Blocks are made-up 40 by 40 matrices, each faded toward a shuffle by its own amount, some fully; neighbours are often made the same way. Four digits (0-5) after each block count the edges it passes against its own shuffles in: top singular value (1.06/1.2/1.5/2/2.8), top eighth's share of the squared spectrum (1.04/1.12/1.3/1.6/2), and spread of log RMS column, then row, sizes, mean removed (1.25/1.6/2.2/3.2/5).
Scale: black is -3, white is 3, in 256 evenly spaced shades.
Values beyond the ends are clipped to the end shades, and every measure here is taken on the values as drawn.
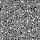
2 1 0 0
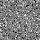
3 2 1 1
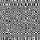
4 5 3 3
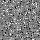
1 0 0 0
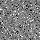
1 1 0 0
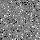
1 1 0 0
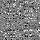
3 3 1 2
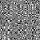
4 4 2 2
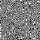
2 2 2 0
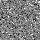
0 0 0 0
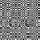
4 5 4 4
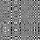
4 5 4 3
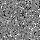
2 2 0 0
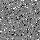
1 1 0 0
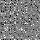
3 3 2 1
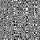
3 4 2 1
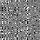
4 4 2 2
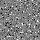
0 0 0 0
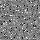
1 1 1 0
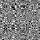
3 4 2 2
